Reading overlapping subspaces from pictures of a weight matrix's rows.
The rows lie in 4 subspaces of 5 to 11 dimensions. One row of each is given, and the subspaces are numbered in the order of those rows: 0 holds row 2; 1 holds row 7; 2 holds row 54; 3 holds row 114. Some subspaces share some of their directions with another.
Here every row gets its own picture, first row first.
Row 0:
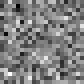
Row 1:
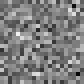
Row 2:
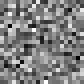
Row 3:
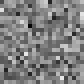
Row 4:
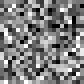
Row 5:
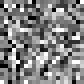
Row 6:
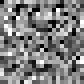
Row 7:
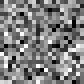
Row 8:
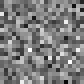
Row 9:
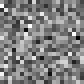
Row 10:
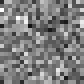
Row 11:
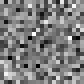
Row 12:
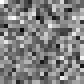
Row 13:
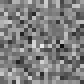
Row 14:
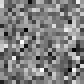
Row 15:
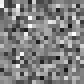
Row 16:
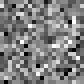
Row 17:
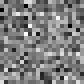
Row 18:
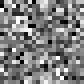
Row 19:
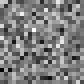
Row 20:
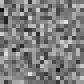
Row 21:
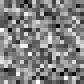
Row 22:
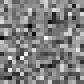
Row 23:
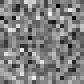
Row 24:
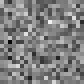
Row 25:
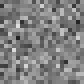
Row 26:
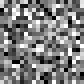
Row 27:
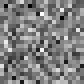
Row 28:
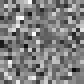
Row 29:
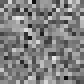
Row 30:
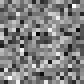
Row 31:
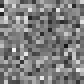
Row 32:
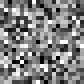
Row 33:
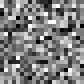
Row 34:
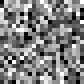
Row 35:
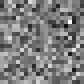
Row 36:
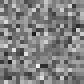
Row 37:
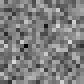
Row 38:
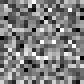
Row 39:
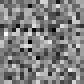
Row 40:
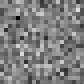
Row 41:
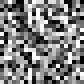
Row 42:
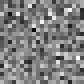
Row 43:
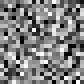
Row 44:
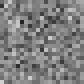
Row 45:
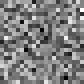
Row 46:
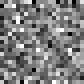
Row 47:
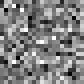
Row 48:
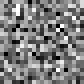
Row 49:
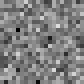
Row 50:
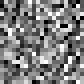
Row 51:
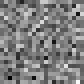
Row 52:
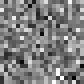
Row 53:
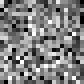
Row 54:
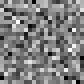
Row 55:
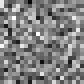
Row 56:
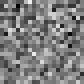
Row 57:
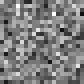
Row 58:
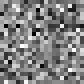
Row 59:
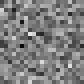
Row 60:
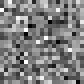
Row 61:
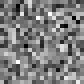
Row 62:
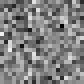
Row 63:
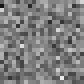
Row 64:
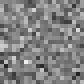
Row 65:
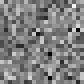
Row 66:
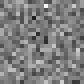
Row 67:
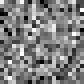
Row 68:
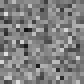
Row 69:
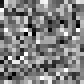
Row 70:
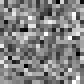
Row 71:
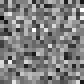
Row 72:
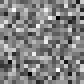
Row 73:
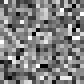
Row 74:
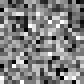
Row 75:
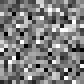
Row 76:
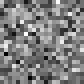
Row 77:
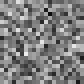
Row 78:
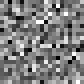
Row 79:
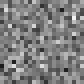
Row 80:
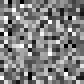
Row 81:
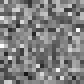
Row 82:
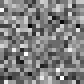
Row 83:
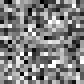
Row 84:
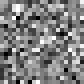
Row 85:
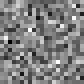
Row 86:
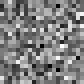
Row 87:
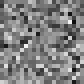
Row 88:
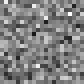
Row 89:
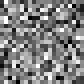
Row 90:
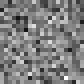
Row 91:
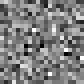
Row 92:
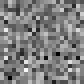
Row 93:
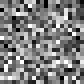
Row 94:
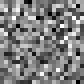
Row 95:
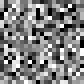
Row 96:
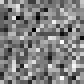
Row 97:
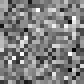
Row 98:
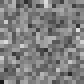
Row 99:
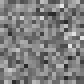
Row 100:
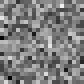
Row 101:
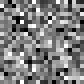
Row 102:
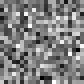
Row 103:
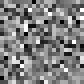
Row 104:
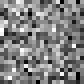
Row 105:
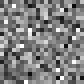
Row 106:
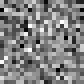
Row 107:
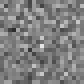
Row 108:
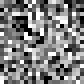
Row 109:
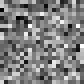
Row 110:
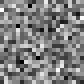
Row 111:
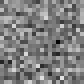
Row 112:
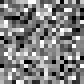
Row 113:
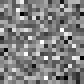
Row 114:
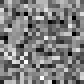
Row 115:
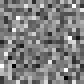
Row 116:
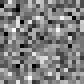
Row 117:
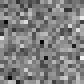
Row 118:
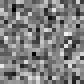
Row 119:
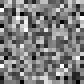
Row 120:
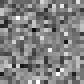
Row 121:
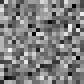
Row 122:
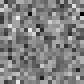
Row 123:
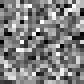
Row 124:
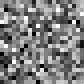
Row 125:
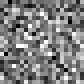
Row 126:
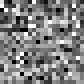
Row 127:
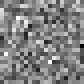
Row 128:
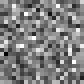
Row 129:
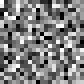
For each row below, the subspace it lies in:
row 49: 1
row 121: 2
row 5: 2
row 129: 1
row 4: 1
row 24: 3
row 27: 2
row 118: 0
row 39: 0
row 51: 0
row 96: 2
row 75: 1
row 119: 0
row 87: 1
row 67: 0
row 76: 0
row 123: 0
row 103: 0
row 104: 0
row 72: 0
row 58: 1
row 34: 0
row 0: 3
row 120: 0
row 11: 0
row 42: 0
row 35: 1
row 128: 3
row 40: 0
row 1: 0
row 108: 3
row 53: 2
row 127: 2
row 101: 3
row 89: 2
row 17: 3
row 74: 2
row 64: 1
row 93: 2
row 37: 1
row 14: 1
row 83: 3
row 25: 2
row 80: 2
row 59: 0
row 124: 1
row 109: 2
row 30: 0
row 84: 2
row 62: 3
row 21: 1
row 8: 0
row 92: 0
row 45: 0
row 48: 0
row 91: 0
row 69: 0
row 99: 2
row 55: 0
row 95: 1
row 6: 2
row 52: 2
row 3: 2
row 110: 0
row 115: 2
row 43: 0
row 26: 3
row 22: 3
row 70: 0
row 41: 3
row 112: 0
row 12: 0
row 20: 2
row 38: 0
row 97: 1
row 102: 3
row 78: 0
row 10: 2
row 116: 3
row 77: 0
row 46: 3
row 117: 0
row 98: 1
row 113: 0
